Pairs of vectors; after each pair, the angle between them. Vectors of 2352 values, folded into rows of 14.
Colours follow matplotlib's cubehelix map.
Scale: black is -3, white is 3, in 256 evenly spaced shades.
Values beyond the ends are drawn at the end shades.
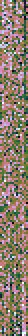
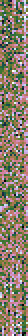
nearly opposite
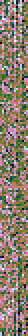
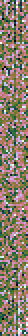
nearly opposite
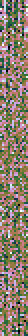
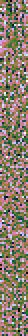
partly aligned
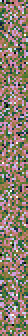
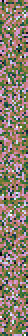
partly aligned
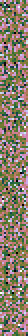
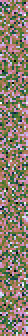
partly aligned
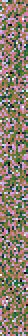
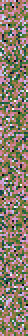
partly aligned
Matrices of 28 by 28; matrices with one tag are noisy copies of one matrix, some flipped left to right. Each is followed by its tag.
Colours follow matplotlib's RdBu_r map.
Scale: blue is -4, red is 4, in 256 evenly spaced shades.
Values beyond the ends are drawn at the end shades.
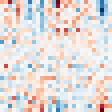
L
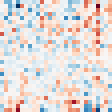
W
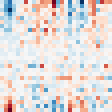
L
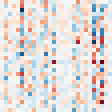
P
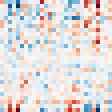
W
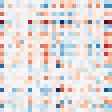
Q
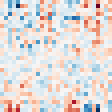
W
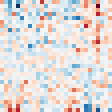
W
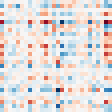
Q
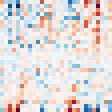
W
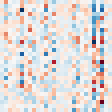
P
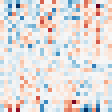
W
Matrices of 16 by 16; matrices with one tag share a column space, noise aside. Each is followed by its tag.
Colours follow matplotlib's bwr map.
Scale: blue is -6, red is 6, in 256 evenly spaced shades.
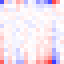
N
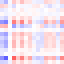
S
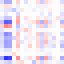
S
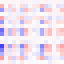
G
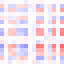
G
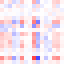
S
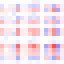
G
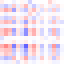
G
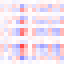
G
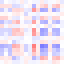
G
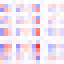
G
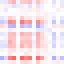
S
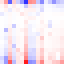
N
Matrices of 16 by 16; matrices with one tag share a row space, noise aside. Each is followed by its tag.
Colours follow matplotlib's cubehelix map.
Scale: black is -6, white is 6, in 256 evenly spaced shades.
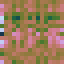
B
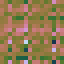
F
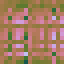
F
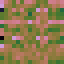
B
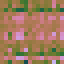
F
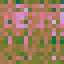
F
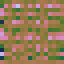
B
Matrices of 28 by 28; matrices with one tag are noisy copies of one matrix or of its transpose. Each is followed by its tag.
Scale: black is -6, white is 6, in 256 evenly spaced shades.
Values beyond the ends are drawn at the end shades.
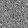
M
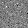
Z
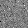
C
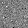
Z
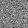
Z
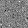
M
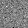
Z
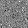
M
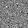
Z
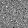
Z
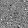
M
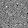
Z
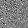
C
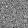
Z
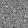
Z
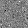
M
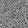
M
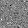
M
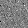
C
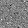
M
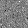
M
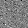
C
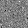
M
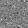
M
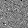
C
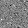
M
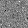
M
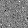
M
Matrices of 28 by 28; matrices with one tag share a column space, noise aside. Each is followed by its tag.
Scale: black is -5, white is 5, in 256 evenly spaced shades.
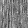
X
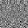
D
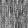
X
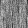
X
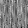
X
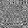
D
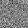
D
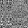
D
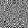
D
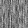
X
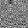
D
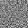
D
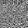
D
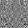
D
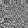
D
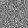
D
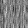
X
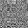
D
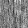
X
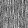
X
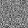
D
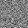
D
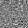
D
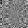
D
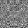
D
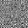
D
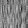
X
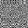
D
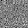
D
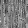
X
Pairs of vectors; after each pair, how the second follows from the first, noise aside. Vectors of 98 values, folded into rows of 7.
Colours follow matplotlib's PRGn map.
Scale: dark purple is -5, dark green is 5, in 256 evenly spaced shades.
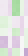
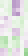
negated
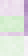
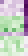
scaled up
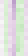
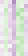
copied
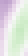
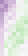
copied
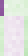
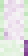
reversed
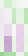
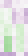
negated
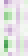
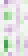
copied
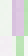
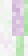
copied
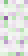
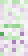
shuffled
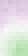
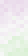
shrunk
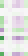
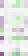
negated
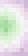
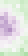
negated
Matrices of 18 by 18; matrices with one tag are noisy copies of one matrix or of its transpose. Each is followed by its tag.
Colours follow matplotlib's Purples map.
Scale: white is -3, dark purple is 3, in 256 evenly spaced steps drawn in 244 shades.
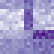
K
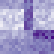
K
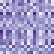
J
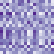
J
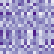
J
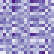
J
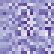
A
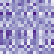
J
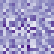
A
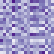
J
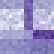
K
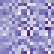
A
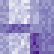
K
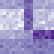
K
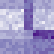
K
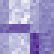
K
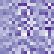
A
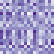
J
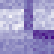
K
